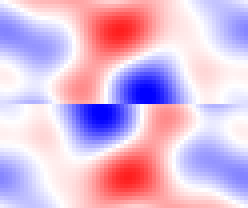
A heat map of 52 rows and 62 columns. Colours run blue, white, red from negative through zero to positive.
Ninth with the lowest average: centre. Symmetry: a half turn. Slope: none. Histogram: bell-shaped. Lone odd cells: none. Roughest part: centre.
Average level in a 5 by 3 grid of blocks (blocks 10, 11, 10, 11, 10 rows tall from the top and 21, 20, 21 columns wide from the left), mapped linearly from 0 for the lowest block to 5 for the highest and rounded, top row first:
252
232
202
232
252
